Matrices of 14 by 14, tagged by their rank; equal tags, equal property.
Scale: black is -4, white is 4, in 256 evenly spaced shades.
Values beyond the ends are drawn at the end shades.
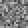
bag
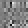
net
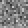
bag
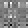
net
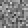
bag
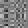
net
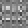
net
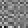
net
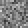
bag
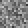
bag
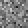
bag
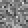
bag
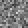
bag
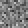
bag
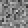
bag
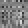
net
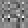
net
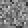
bag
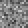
bag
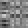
net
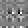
net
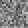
bag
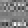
net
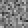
bag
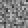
bag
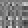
net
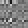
net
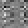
net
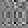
net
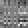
net
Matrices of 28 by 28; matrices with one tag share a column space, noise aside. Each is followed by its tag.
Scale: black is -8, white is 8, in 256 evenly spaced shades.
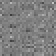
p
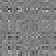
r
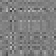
r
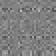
r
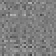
p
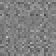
p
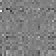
r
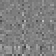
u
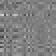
p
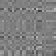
r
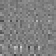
u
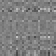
r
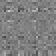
r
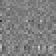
u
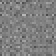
p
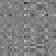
p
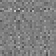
r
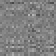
p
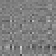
u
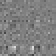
u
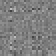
r
